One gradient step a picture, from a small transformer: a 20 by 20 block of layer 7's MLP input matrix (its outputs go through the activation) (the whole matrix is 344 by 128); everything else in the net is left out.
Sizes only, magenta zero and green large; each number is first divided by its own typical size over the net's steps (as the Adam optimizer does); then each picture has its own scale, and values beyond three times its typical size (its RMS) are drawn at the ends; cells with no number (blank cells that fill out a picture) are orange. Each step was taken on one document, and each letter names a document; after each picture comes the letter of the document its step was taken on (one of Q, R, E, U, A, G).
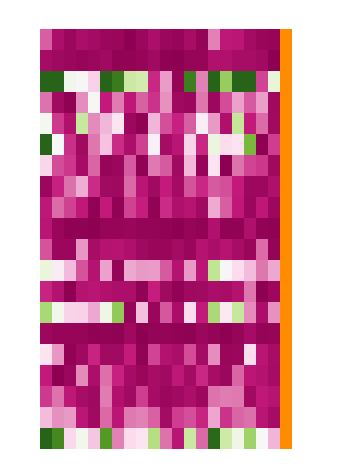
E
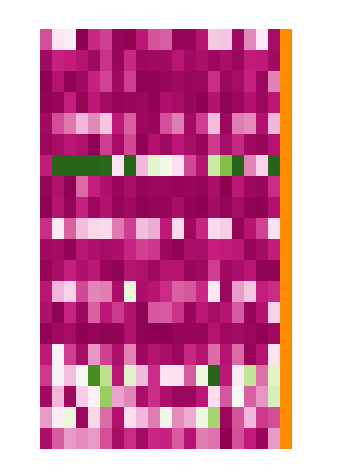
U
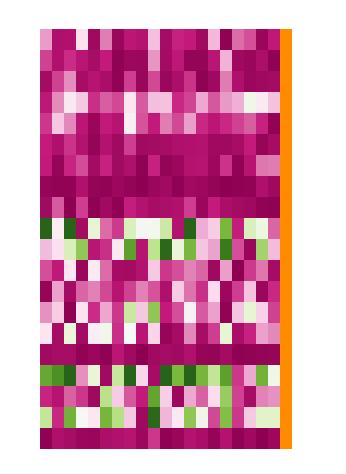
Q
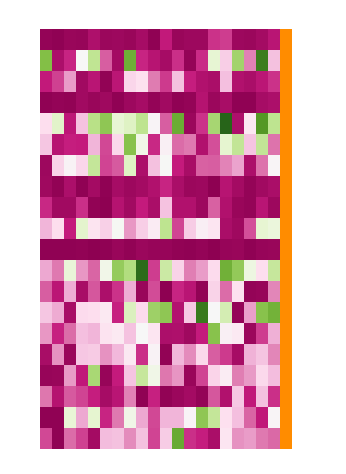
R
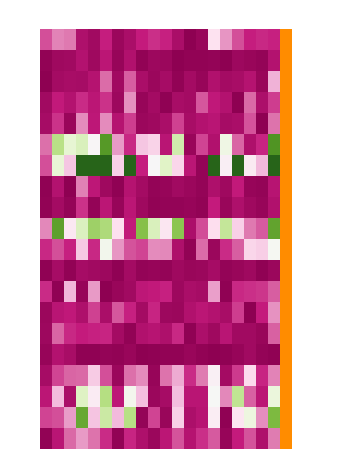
U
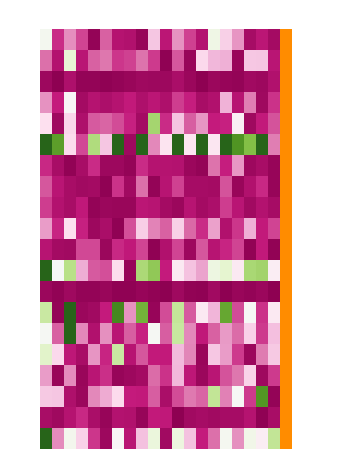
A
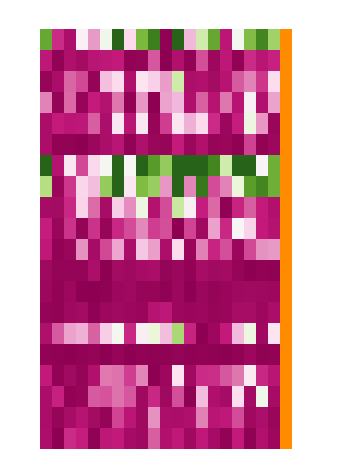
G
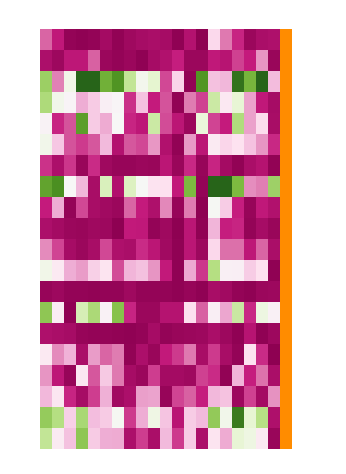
E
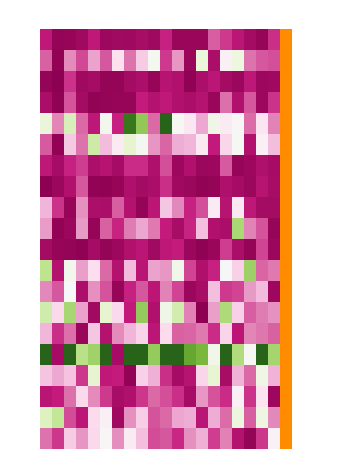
R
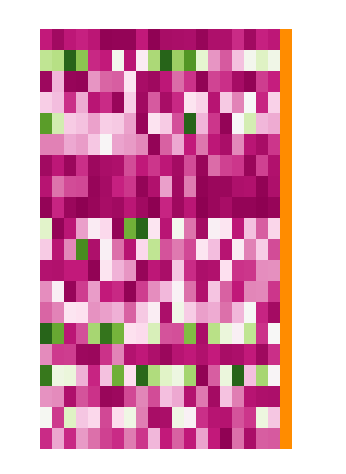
Q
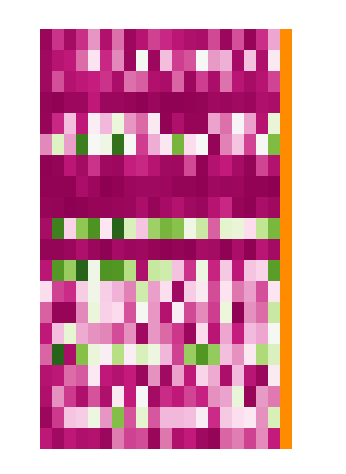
R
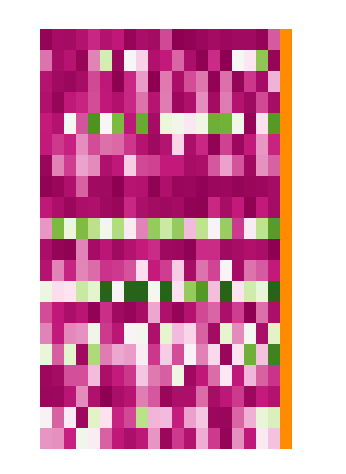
R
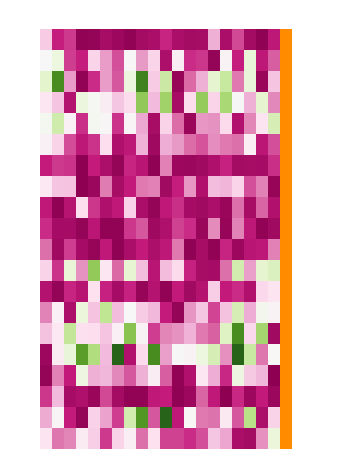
R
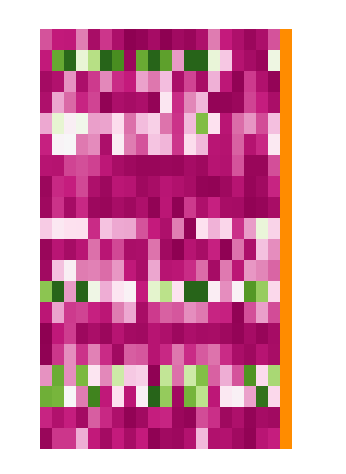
Q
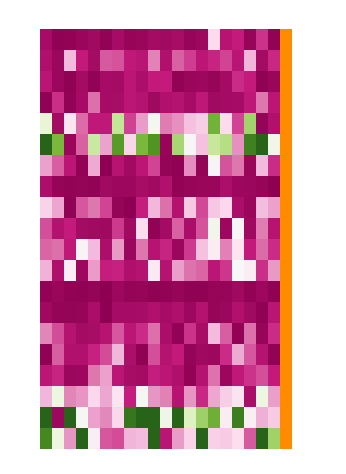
A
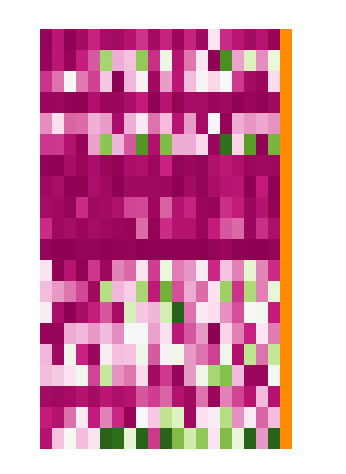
R
